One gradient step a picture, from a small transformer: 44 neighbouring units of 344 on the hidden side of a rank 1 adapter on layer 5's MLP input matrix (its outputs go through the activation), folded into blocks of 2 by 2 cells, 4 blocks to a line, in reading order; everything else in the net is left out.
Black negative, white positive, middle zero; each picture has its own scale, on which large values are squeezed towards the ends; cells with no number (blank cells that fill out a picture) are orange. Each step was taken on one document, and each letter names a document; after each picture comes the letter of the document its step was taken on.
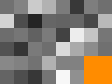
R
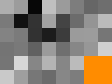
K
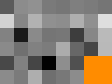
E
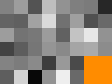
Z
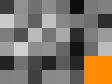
E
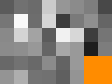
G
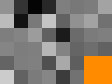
Z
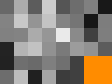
Z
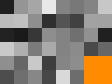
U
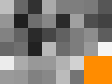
K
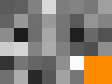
U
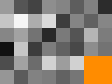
Z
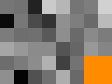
G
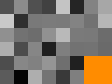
U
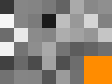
E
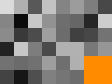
Z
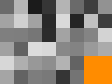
K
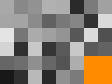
U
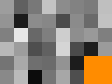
G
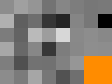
K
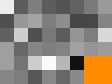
E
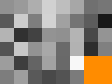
U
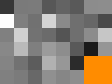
E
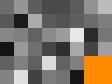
G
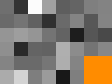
R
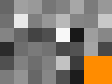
Z
